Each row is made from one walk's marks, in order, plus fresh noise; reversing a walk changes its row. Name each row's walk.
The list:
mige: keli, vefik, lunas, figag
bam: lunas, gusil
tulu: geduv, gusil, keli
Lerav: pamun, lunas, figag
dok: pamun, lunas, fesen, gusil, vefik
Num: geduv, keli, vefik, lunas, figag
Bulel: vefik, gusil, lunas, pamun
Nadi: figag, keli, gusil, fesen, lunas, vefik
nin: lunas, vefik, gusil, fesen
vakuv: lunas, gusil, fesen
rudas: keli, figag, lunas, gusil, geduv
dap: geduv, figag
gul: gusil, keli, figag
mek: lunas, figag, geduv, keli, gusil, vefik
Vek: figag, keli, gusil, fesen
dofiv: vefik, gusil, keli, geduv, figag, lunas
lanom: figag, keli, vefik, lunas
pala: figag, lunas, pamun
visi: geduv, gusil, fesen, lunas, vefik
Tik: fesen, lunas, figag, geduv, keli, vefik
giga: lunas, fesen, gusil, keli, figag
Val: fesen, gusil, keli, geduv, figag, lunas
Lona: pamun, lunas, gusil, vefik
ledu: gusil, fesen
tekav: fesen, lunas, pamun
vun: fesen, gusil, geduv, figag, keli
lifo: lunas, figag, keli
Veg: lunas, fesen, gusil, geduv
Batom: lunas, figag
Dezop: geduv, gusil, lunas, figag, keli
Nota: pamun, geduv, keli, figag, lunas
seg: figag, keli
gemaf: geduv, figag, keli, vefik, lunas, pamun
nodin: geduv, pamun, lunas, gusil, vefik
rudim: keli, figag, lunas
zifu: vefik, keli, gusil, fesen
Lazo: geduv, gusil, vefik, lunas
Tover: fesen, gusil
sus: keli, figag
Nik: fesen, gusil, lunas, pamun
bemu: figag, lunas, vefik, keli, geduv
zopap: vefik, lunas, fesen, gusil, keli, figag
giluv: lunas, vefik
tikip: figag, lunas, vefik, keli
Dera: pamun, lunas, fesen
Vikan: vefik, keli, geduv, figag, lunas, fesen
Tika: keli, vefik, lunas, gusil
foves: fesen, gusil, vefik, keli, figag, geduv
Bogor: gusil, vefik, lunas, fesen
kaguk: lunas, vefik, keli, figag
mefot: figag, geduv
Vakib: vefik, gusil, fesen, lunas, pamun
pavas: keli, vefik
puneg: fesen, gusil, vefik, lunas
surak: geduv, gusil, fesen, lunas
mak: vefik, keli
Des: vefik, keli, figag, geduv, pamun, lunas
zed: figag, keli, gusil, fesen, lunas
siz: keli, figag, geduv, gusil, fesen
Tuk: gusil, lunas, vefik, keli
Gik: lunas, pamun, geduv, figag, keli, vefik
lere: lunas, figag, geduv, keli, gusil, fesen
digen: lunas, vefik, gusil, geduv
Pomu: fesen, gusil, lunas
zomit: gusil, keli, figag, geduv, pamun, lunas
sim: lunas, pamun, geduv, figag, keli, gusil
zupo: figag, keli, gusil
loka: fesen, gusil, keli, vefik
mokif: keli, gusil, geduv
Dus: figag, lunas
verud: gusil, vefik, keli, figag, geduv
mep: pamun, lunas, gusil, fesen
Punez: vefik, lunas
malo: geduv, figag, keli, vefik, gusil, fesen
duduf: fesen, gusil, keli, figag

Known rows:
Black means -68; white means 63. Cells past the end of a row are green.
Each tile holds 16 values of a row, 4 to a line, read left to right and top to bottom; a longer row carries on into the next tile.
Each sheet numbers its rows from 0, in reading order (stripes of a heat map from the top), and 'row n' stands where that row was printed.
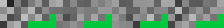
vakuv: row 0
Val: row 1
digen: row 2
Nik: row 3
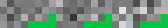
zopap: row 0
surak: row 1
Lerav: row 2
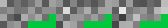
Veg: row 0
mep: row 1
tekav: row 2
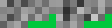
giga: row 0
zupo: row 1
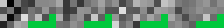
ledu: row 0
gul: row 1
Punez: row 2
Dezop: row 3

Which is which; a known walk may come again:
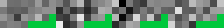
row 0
surak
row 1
mak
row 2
ledu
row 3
Punez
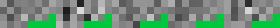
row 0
zopap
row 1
seg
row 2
digen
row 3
Val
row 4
rudim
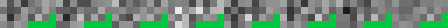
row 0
Vek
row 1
duduf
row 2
Veg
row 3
Lerav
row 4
zifu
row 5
zupo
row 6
mokif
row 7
zomit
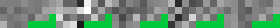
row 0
Des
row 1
Batom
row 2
foves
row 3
Pomu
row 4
nodin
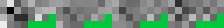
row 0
dap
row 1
Num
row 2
Dezop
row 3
Bogor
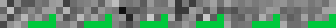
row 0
Nik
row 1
nin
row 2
tulu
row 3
gul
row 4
malo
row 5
Vikan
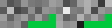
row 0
Bulel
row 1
giluv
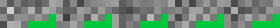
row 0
mep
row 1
zed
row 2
verud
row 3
giga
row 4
Vakib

